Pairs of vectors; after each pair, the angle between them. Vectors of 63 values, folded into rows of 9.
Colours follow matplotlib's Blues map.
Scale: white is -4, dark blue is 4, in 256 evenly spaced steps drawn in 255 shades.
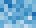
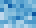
nearly parallel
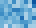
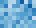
partly opposed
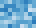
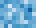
partly opposed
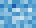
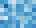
orthogonal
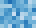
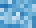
partly opposed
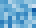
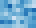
partly aligned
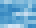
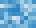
orthogonal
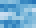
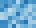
partly aligned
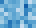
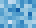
partly opposed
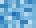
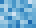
nearly opposite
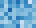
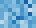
partly aligned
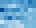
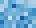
partly opposed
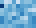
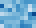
partly aligned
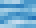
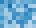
orthogonal
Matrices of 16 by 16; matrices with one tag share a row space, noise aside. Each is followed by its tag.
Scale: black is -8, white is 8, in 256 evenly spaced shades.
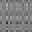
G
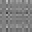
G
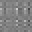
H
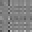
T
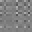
H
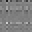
G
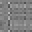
T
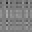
G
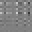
H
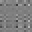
H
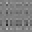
G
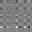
H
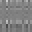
G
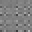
H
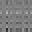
G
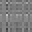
G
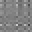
H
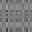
G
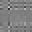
T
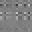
H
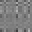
H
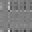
T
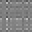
G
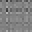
G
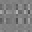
H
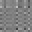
H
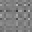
H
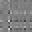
T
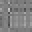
T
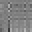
T
